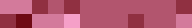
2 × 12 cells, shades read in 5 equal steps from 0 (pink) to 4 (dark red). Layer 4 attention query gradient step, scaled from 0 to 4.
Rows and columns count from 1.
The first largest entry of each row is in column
3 2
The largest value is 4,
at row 2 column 2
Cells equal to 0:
1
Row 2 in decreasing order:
4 3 3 2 2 2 2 2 1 1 1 0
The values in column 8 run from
2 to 2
